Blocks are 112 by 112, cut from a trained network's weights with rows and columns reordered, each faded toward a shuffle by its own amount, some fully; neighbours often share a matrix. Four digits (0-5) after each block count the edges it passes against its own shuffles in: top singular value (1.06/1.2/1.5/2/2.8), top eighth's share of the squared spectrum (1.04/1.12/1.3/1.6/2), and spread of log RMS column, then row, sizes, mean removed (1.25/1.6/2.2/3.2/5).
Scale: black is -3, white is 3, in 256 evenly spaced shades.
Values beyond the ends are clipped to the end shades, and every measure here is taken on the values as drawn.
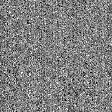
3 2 2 1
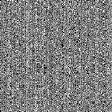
3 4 3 2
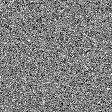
0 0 0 0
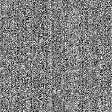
3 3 2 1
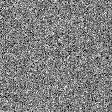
2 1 0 0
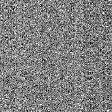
3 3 2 1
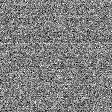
2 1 0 0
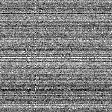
5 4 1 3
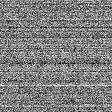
4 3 0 2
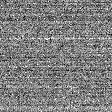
4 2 0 1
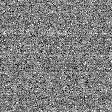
2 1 0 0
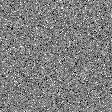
1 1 0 0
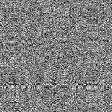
4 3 1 2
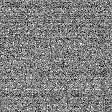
3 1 0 0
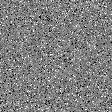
1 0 0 0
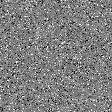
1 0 0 0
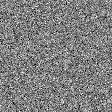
0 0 0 0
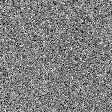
0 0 0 0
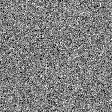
1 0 0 0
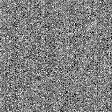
2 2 1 0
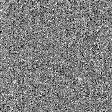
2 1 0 0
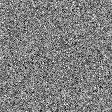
0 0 0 0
